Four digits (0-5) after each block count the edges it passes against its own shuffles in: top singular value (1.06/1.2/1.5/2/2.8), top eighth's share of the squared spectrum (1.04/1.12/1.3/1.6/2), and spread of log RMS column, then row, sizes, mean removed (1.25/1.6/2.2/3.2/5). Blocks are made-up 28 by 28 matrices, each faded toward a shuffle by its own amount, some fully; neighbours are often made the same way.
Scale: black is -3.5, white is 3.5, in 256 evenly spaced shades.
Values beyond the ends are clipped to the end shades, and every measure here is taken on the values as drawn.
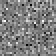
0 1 0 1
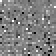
2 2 0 0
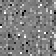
2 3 1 0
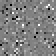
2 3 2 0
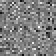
2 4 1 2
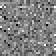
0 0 0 0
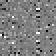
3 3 1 1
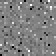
0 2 0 0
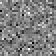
1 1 0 0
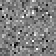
0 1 0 0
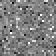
0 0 0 0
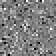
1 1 0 0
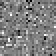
1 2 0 0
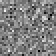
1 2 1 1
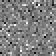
0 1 0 0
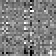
3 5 2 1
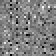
2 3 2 1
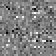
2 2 1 2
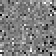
1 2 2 1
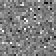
0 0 0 0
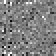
2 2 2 2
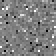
1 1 0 0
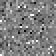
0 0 0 0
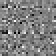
3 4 2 2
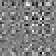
4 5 3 2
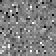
0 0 0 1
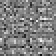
3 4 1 1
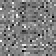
3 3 1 0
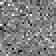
2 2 0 0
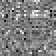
3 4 2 2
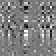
4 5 3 2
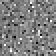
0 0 0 0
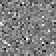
2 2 0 0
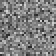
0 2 0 1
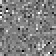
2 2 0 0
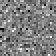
1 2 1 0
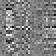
4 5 3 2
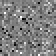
0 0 0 0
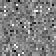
0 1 0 0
